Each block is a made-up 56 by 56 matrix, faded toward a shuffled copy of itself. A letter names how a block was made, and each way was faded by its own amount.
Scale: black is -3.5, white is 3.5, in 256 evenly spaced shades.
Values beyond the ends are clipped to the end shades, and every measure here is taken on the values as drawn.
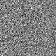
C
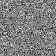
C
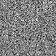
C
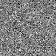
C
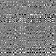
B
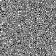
C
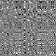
B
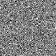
C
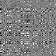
B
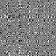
B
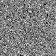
C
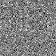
C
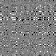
B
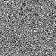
C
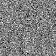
C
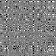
B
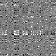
B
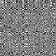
B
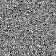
C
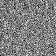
C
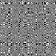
B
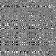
B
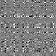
B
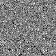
C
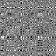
B
